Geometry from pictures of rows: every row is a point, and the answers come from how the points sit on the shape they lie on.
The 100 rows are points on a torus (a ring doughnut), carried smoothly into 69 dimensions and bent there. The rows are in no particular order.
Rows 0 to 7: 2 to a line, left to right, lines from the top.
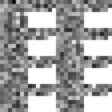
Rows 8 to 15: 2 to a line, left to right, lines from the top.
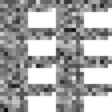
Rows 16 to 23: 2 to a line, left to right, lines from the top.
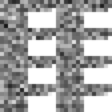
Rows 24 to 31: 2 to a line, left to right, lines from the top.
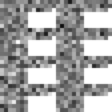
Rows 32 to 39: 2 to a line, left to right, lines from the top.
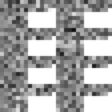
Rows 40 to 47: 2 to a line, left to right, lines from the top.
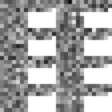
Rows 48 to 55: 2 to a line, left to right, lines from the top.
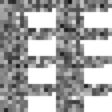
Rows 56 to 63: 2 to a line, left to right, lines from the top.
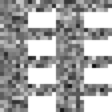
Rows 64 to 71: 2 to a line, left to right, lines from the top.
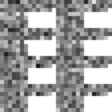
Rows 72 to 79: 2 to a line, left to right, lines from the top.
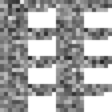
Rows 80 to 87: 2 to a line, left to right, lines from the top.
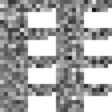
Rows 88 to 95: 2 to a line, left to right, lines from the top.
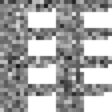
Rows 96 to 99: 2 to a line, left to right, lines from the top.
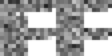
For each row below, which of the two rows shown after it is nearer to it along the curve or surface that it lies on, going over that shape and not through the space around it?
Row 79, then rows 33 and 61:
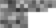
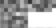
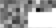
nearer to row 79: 61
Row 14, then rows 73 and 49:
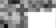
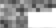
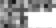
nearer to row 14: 49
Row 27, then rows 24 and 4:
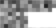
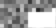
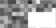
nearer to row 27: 4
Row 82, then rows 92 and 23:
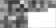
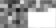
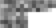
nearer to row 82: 92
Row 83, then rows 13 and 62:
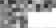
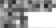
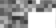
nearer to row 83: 62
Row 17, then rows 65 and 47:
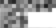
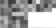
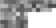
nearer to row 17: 65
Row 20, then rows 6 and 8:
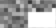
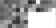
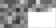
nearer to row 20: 8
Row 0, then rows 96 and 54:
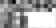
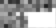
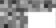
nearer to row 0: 96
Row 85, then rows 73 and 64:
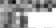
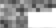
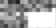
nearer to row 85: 64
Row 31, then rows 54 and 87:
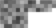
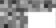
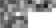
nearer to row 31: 87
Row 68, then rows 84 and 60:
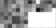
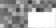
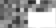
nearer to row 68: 60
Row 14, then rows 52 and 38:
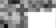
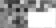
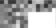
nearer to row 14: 38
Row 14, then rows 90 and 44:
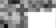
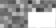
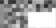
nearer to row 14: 44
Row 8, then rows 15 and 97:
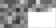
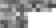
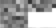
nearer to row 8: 97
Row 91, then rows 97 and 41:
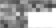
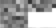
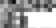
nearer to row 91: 41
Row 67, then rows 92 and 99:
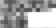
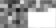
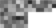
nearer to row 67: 92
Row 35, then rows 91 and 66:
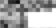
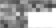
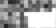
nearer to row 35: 66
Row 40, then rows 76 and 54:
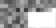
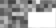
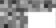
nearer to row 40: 76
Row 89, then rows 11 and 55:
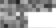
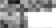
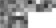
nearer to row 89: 11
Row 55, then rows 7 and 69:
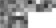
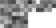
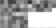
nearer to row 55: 7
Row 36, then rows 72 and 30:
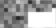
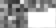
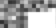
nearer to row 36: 72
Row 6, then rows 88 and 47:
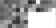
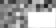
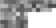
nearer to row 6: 47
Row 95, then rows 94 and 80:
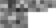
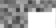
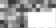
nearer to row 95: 94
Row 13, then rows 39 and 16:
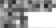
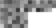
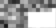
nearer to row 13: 16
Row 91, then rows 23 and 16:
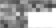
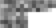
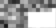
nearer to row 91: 23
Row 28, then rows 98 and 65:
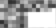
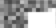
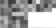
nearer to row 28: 98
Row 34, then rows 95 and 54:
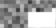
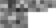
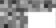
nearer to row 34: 95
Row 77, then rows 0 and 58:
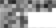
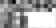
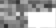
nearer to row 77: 0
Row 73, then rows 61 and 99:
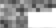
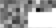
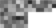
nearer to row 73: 61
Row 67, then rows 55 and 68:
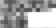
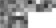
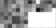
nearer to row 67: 68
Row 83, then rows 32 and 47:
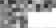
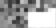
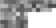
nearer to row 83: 47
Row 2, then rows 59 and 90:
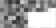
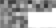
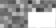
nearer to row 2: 90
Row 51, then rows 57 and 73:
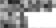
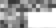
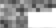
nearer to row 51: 57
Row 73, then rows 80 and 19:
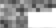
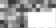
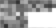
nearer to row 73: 19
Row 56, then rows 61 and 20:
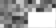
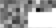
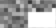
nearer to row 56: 61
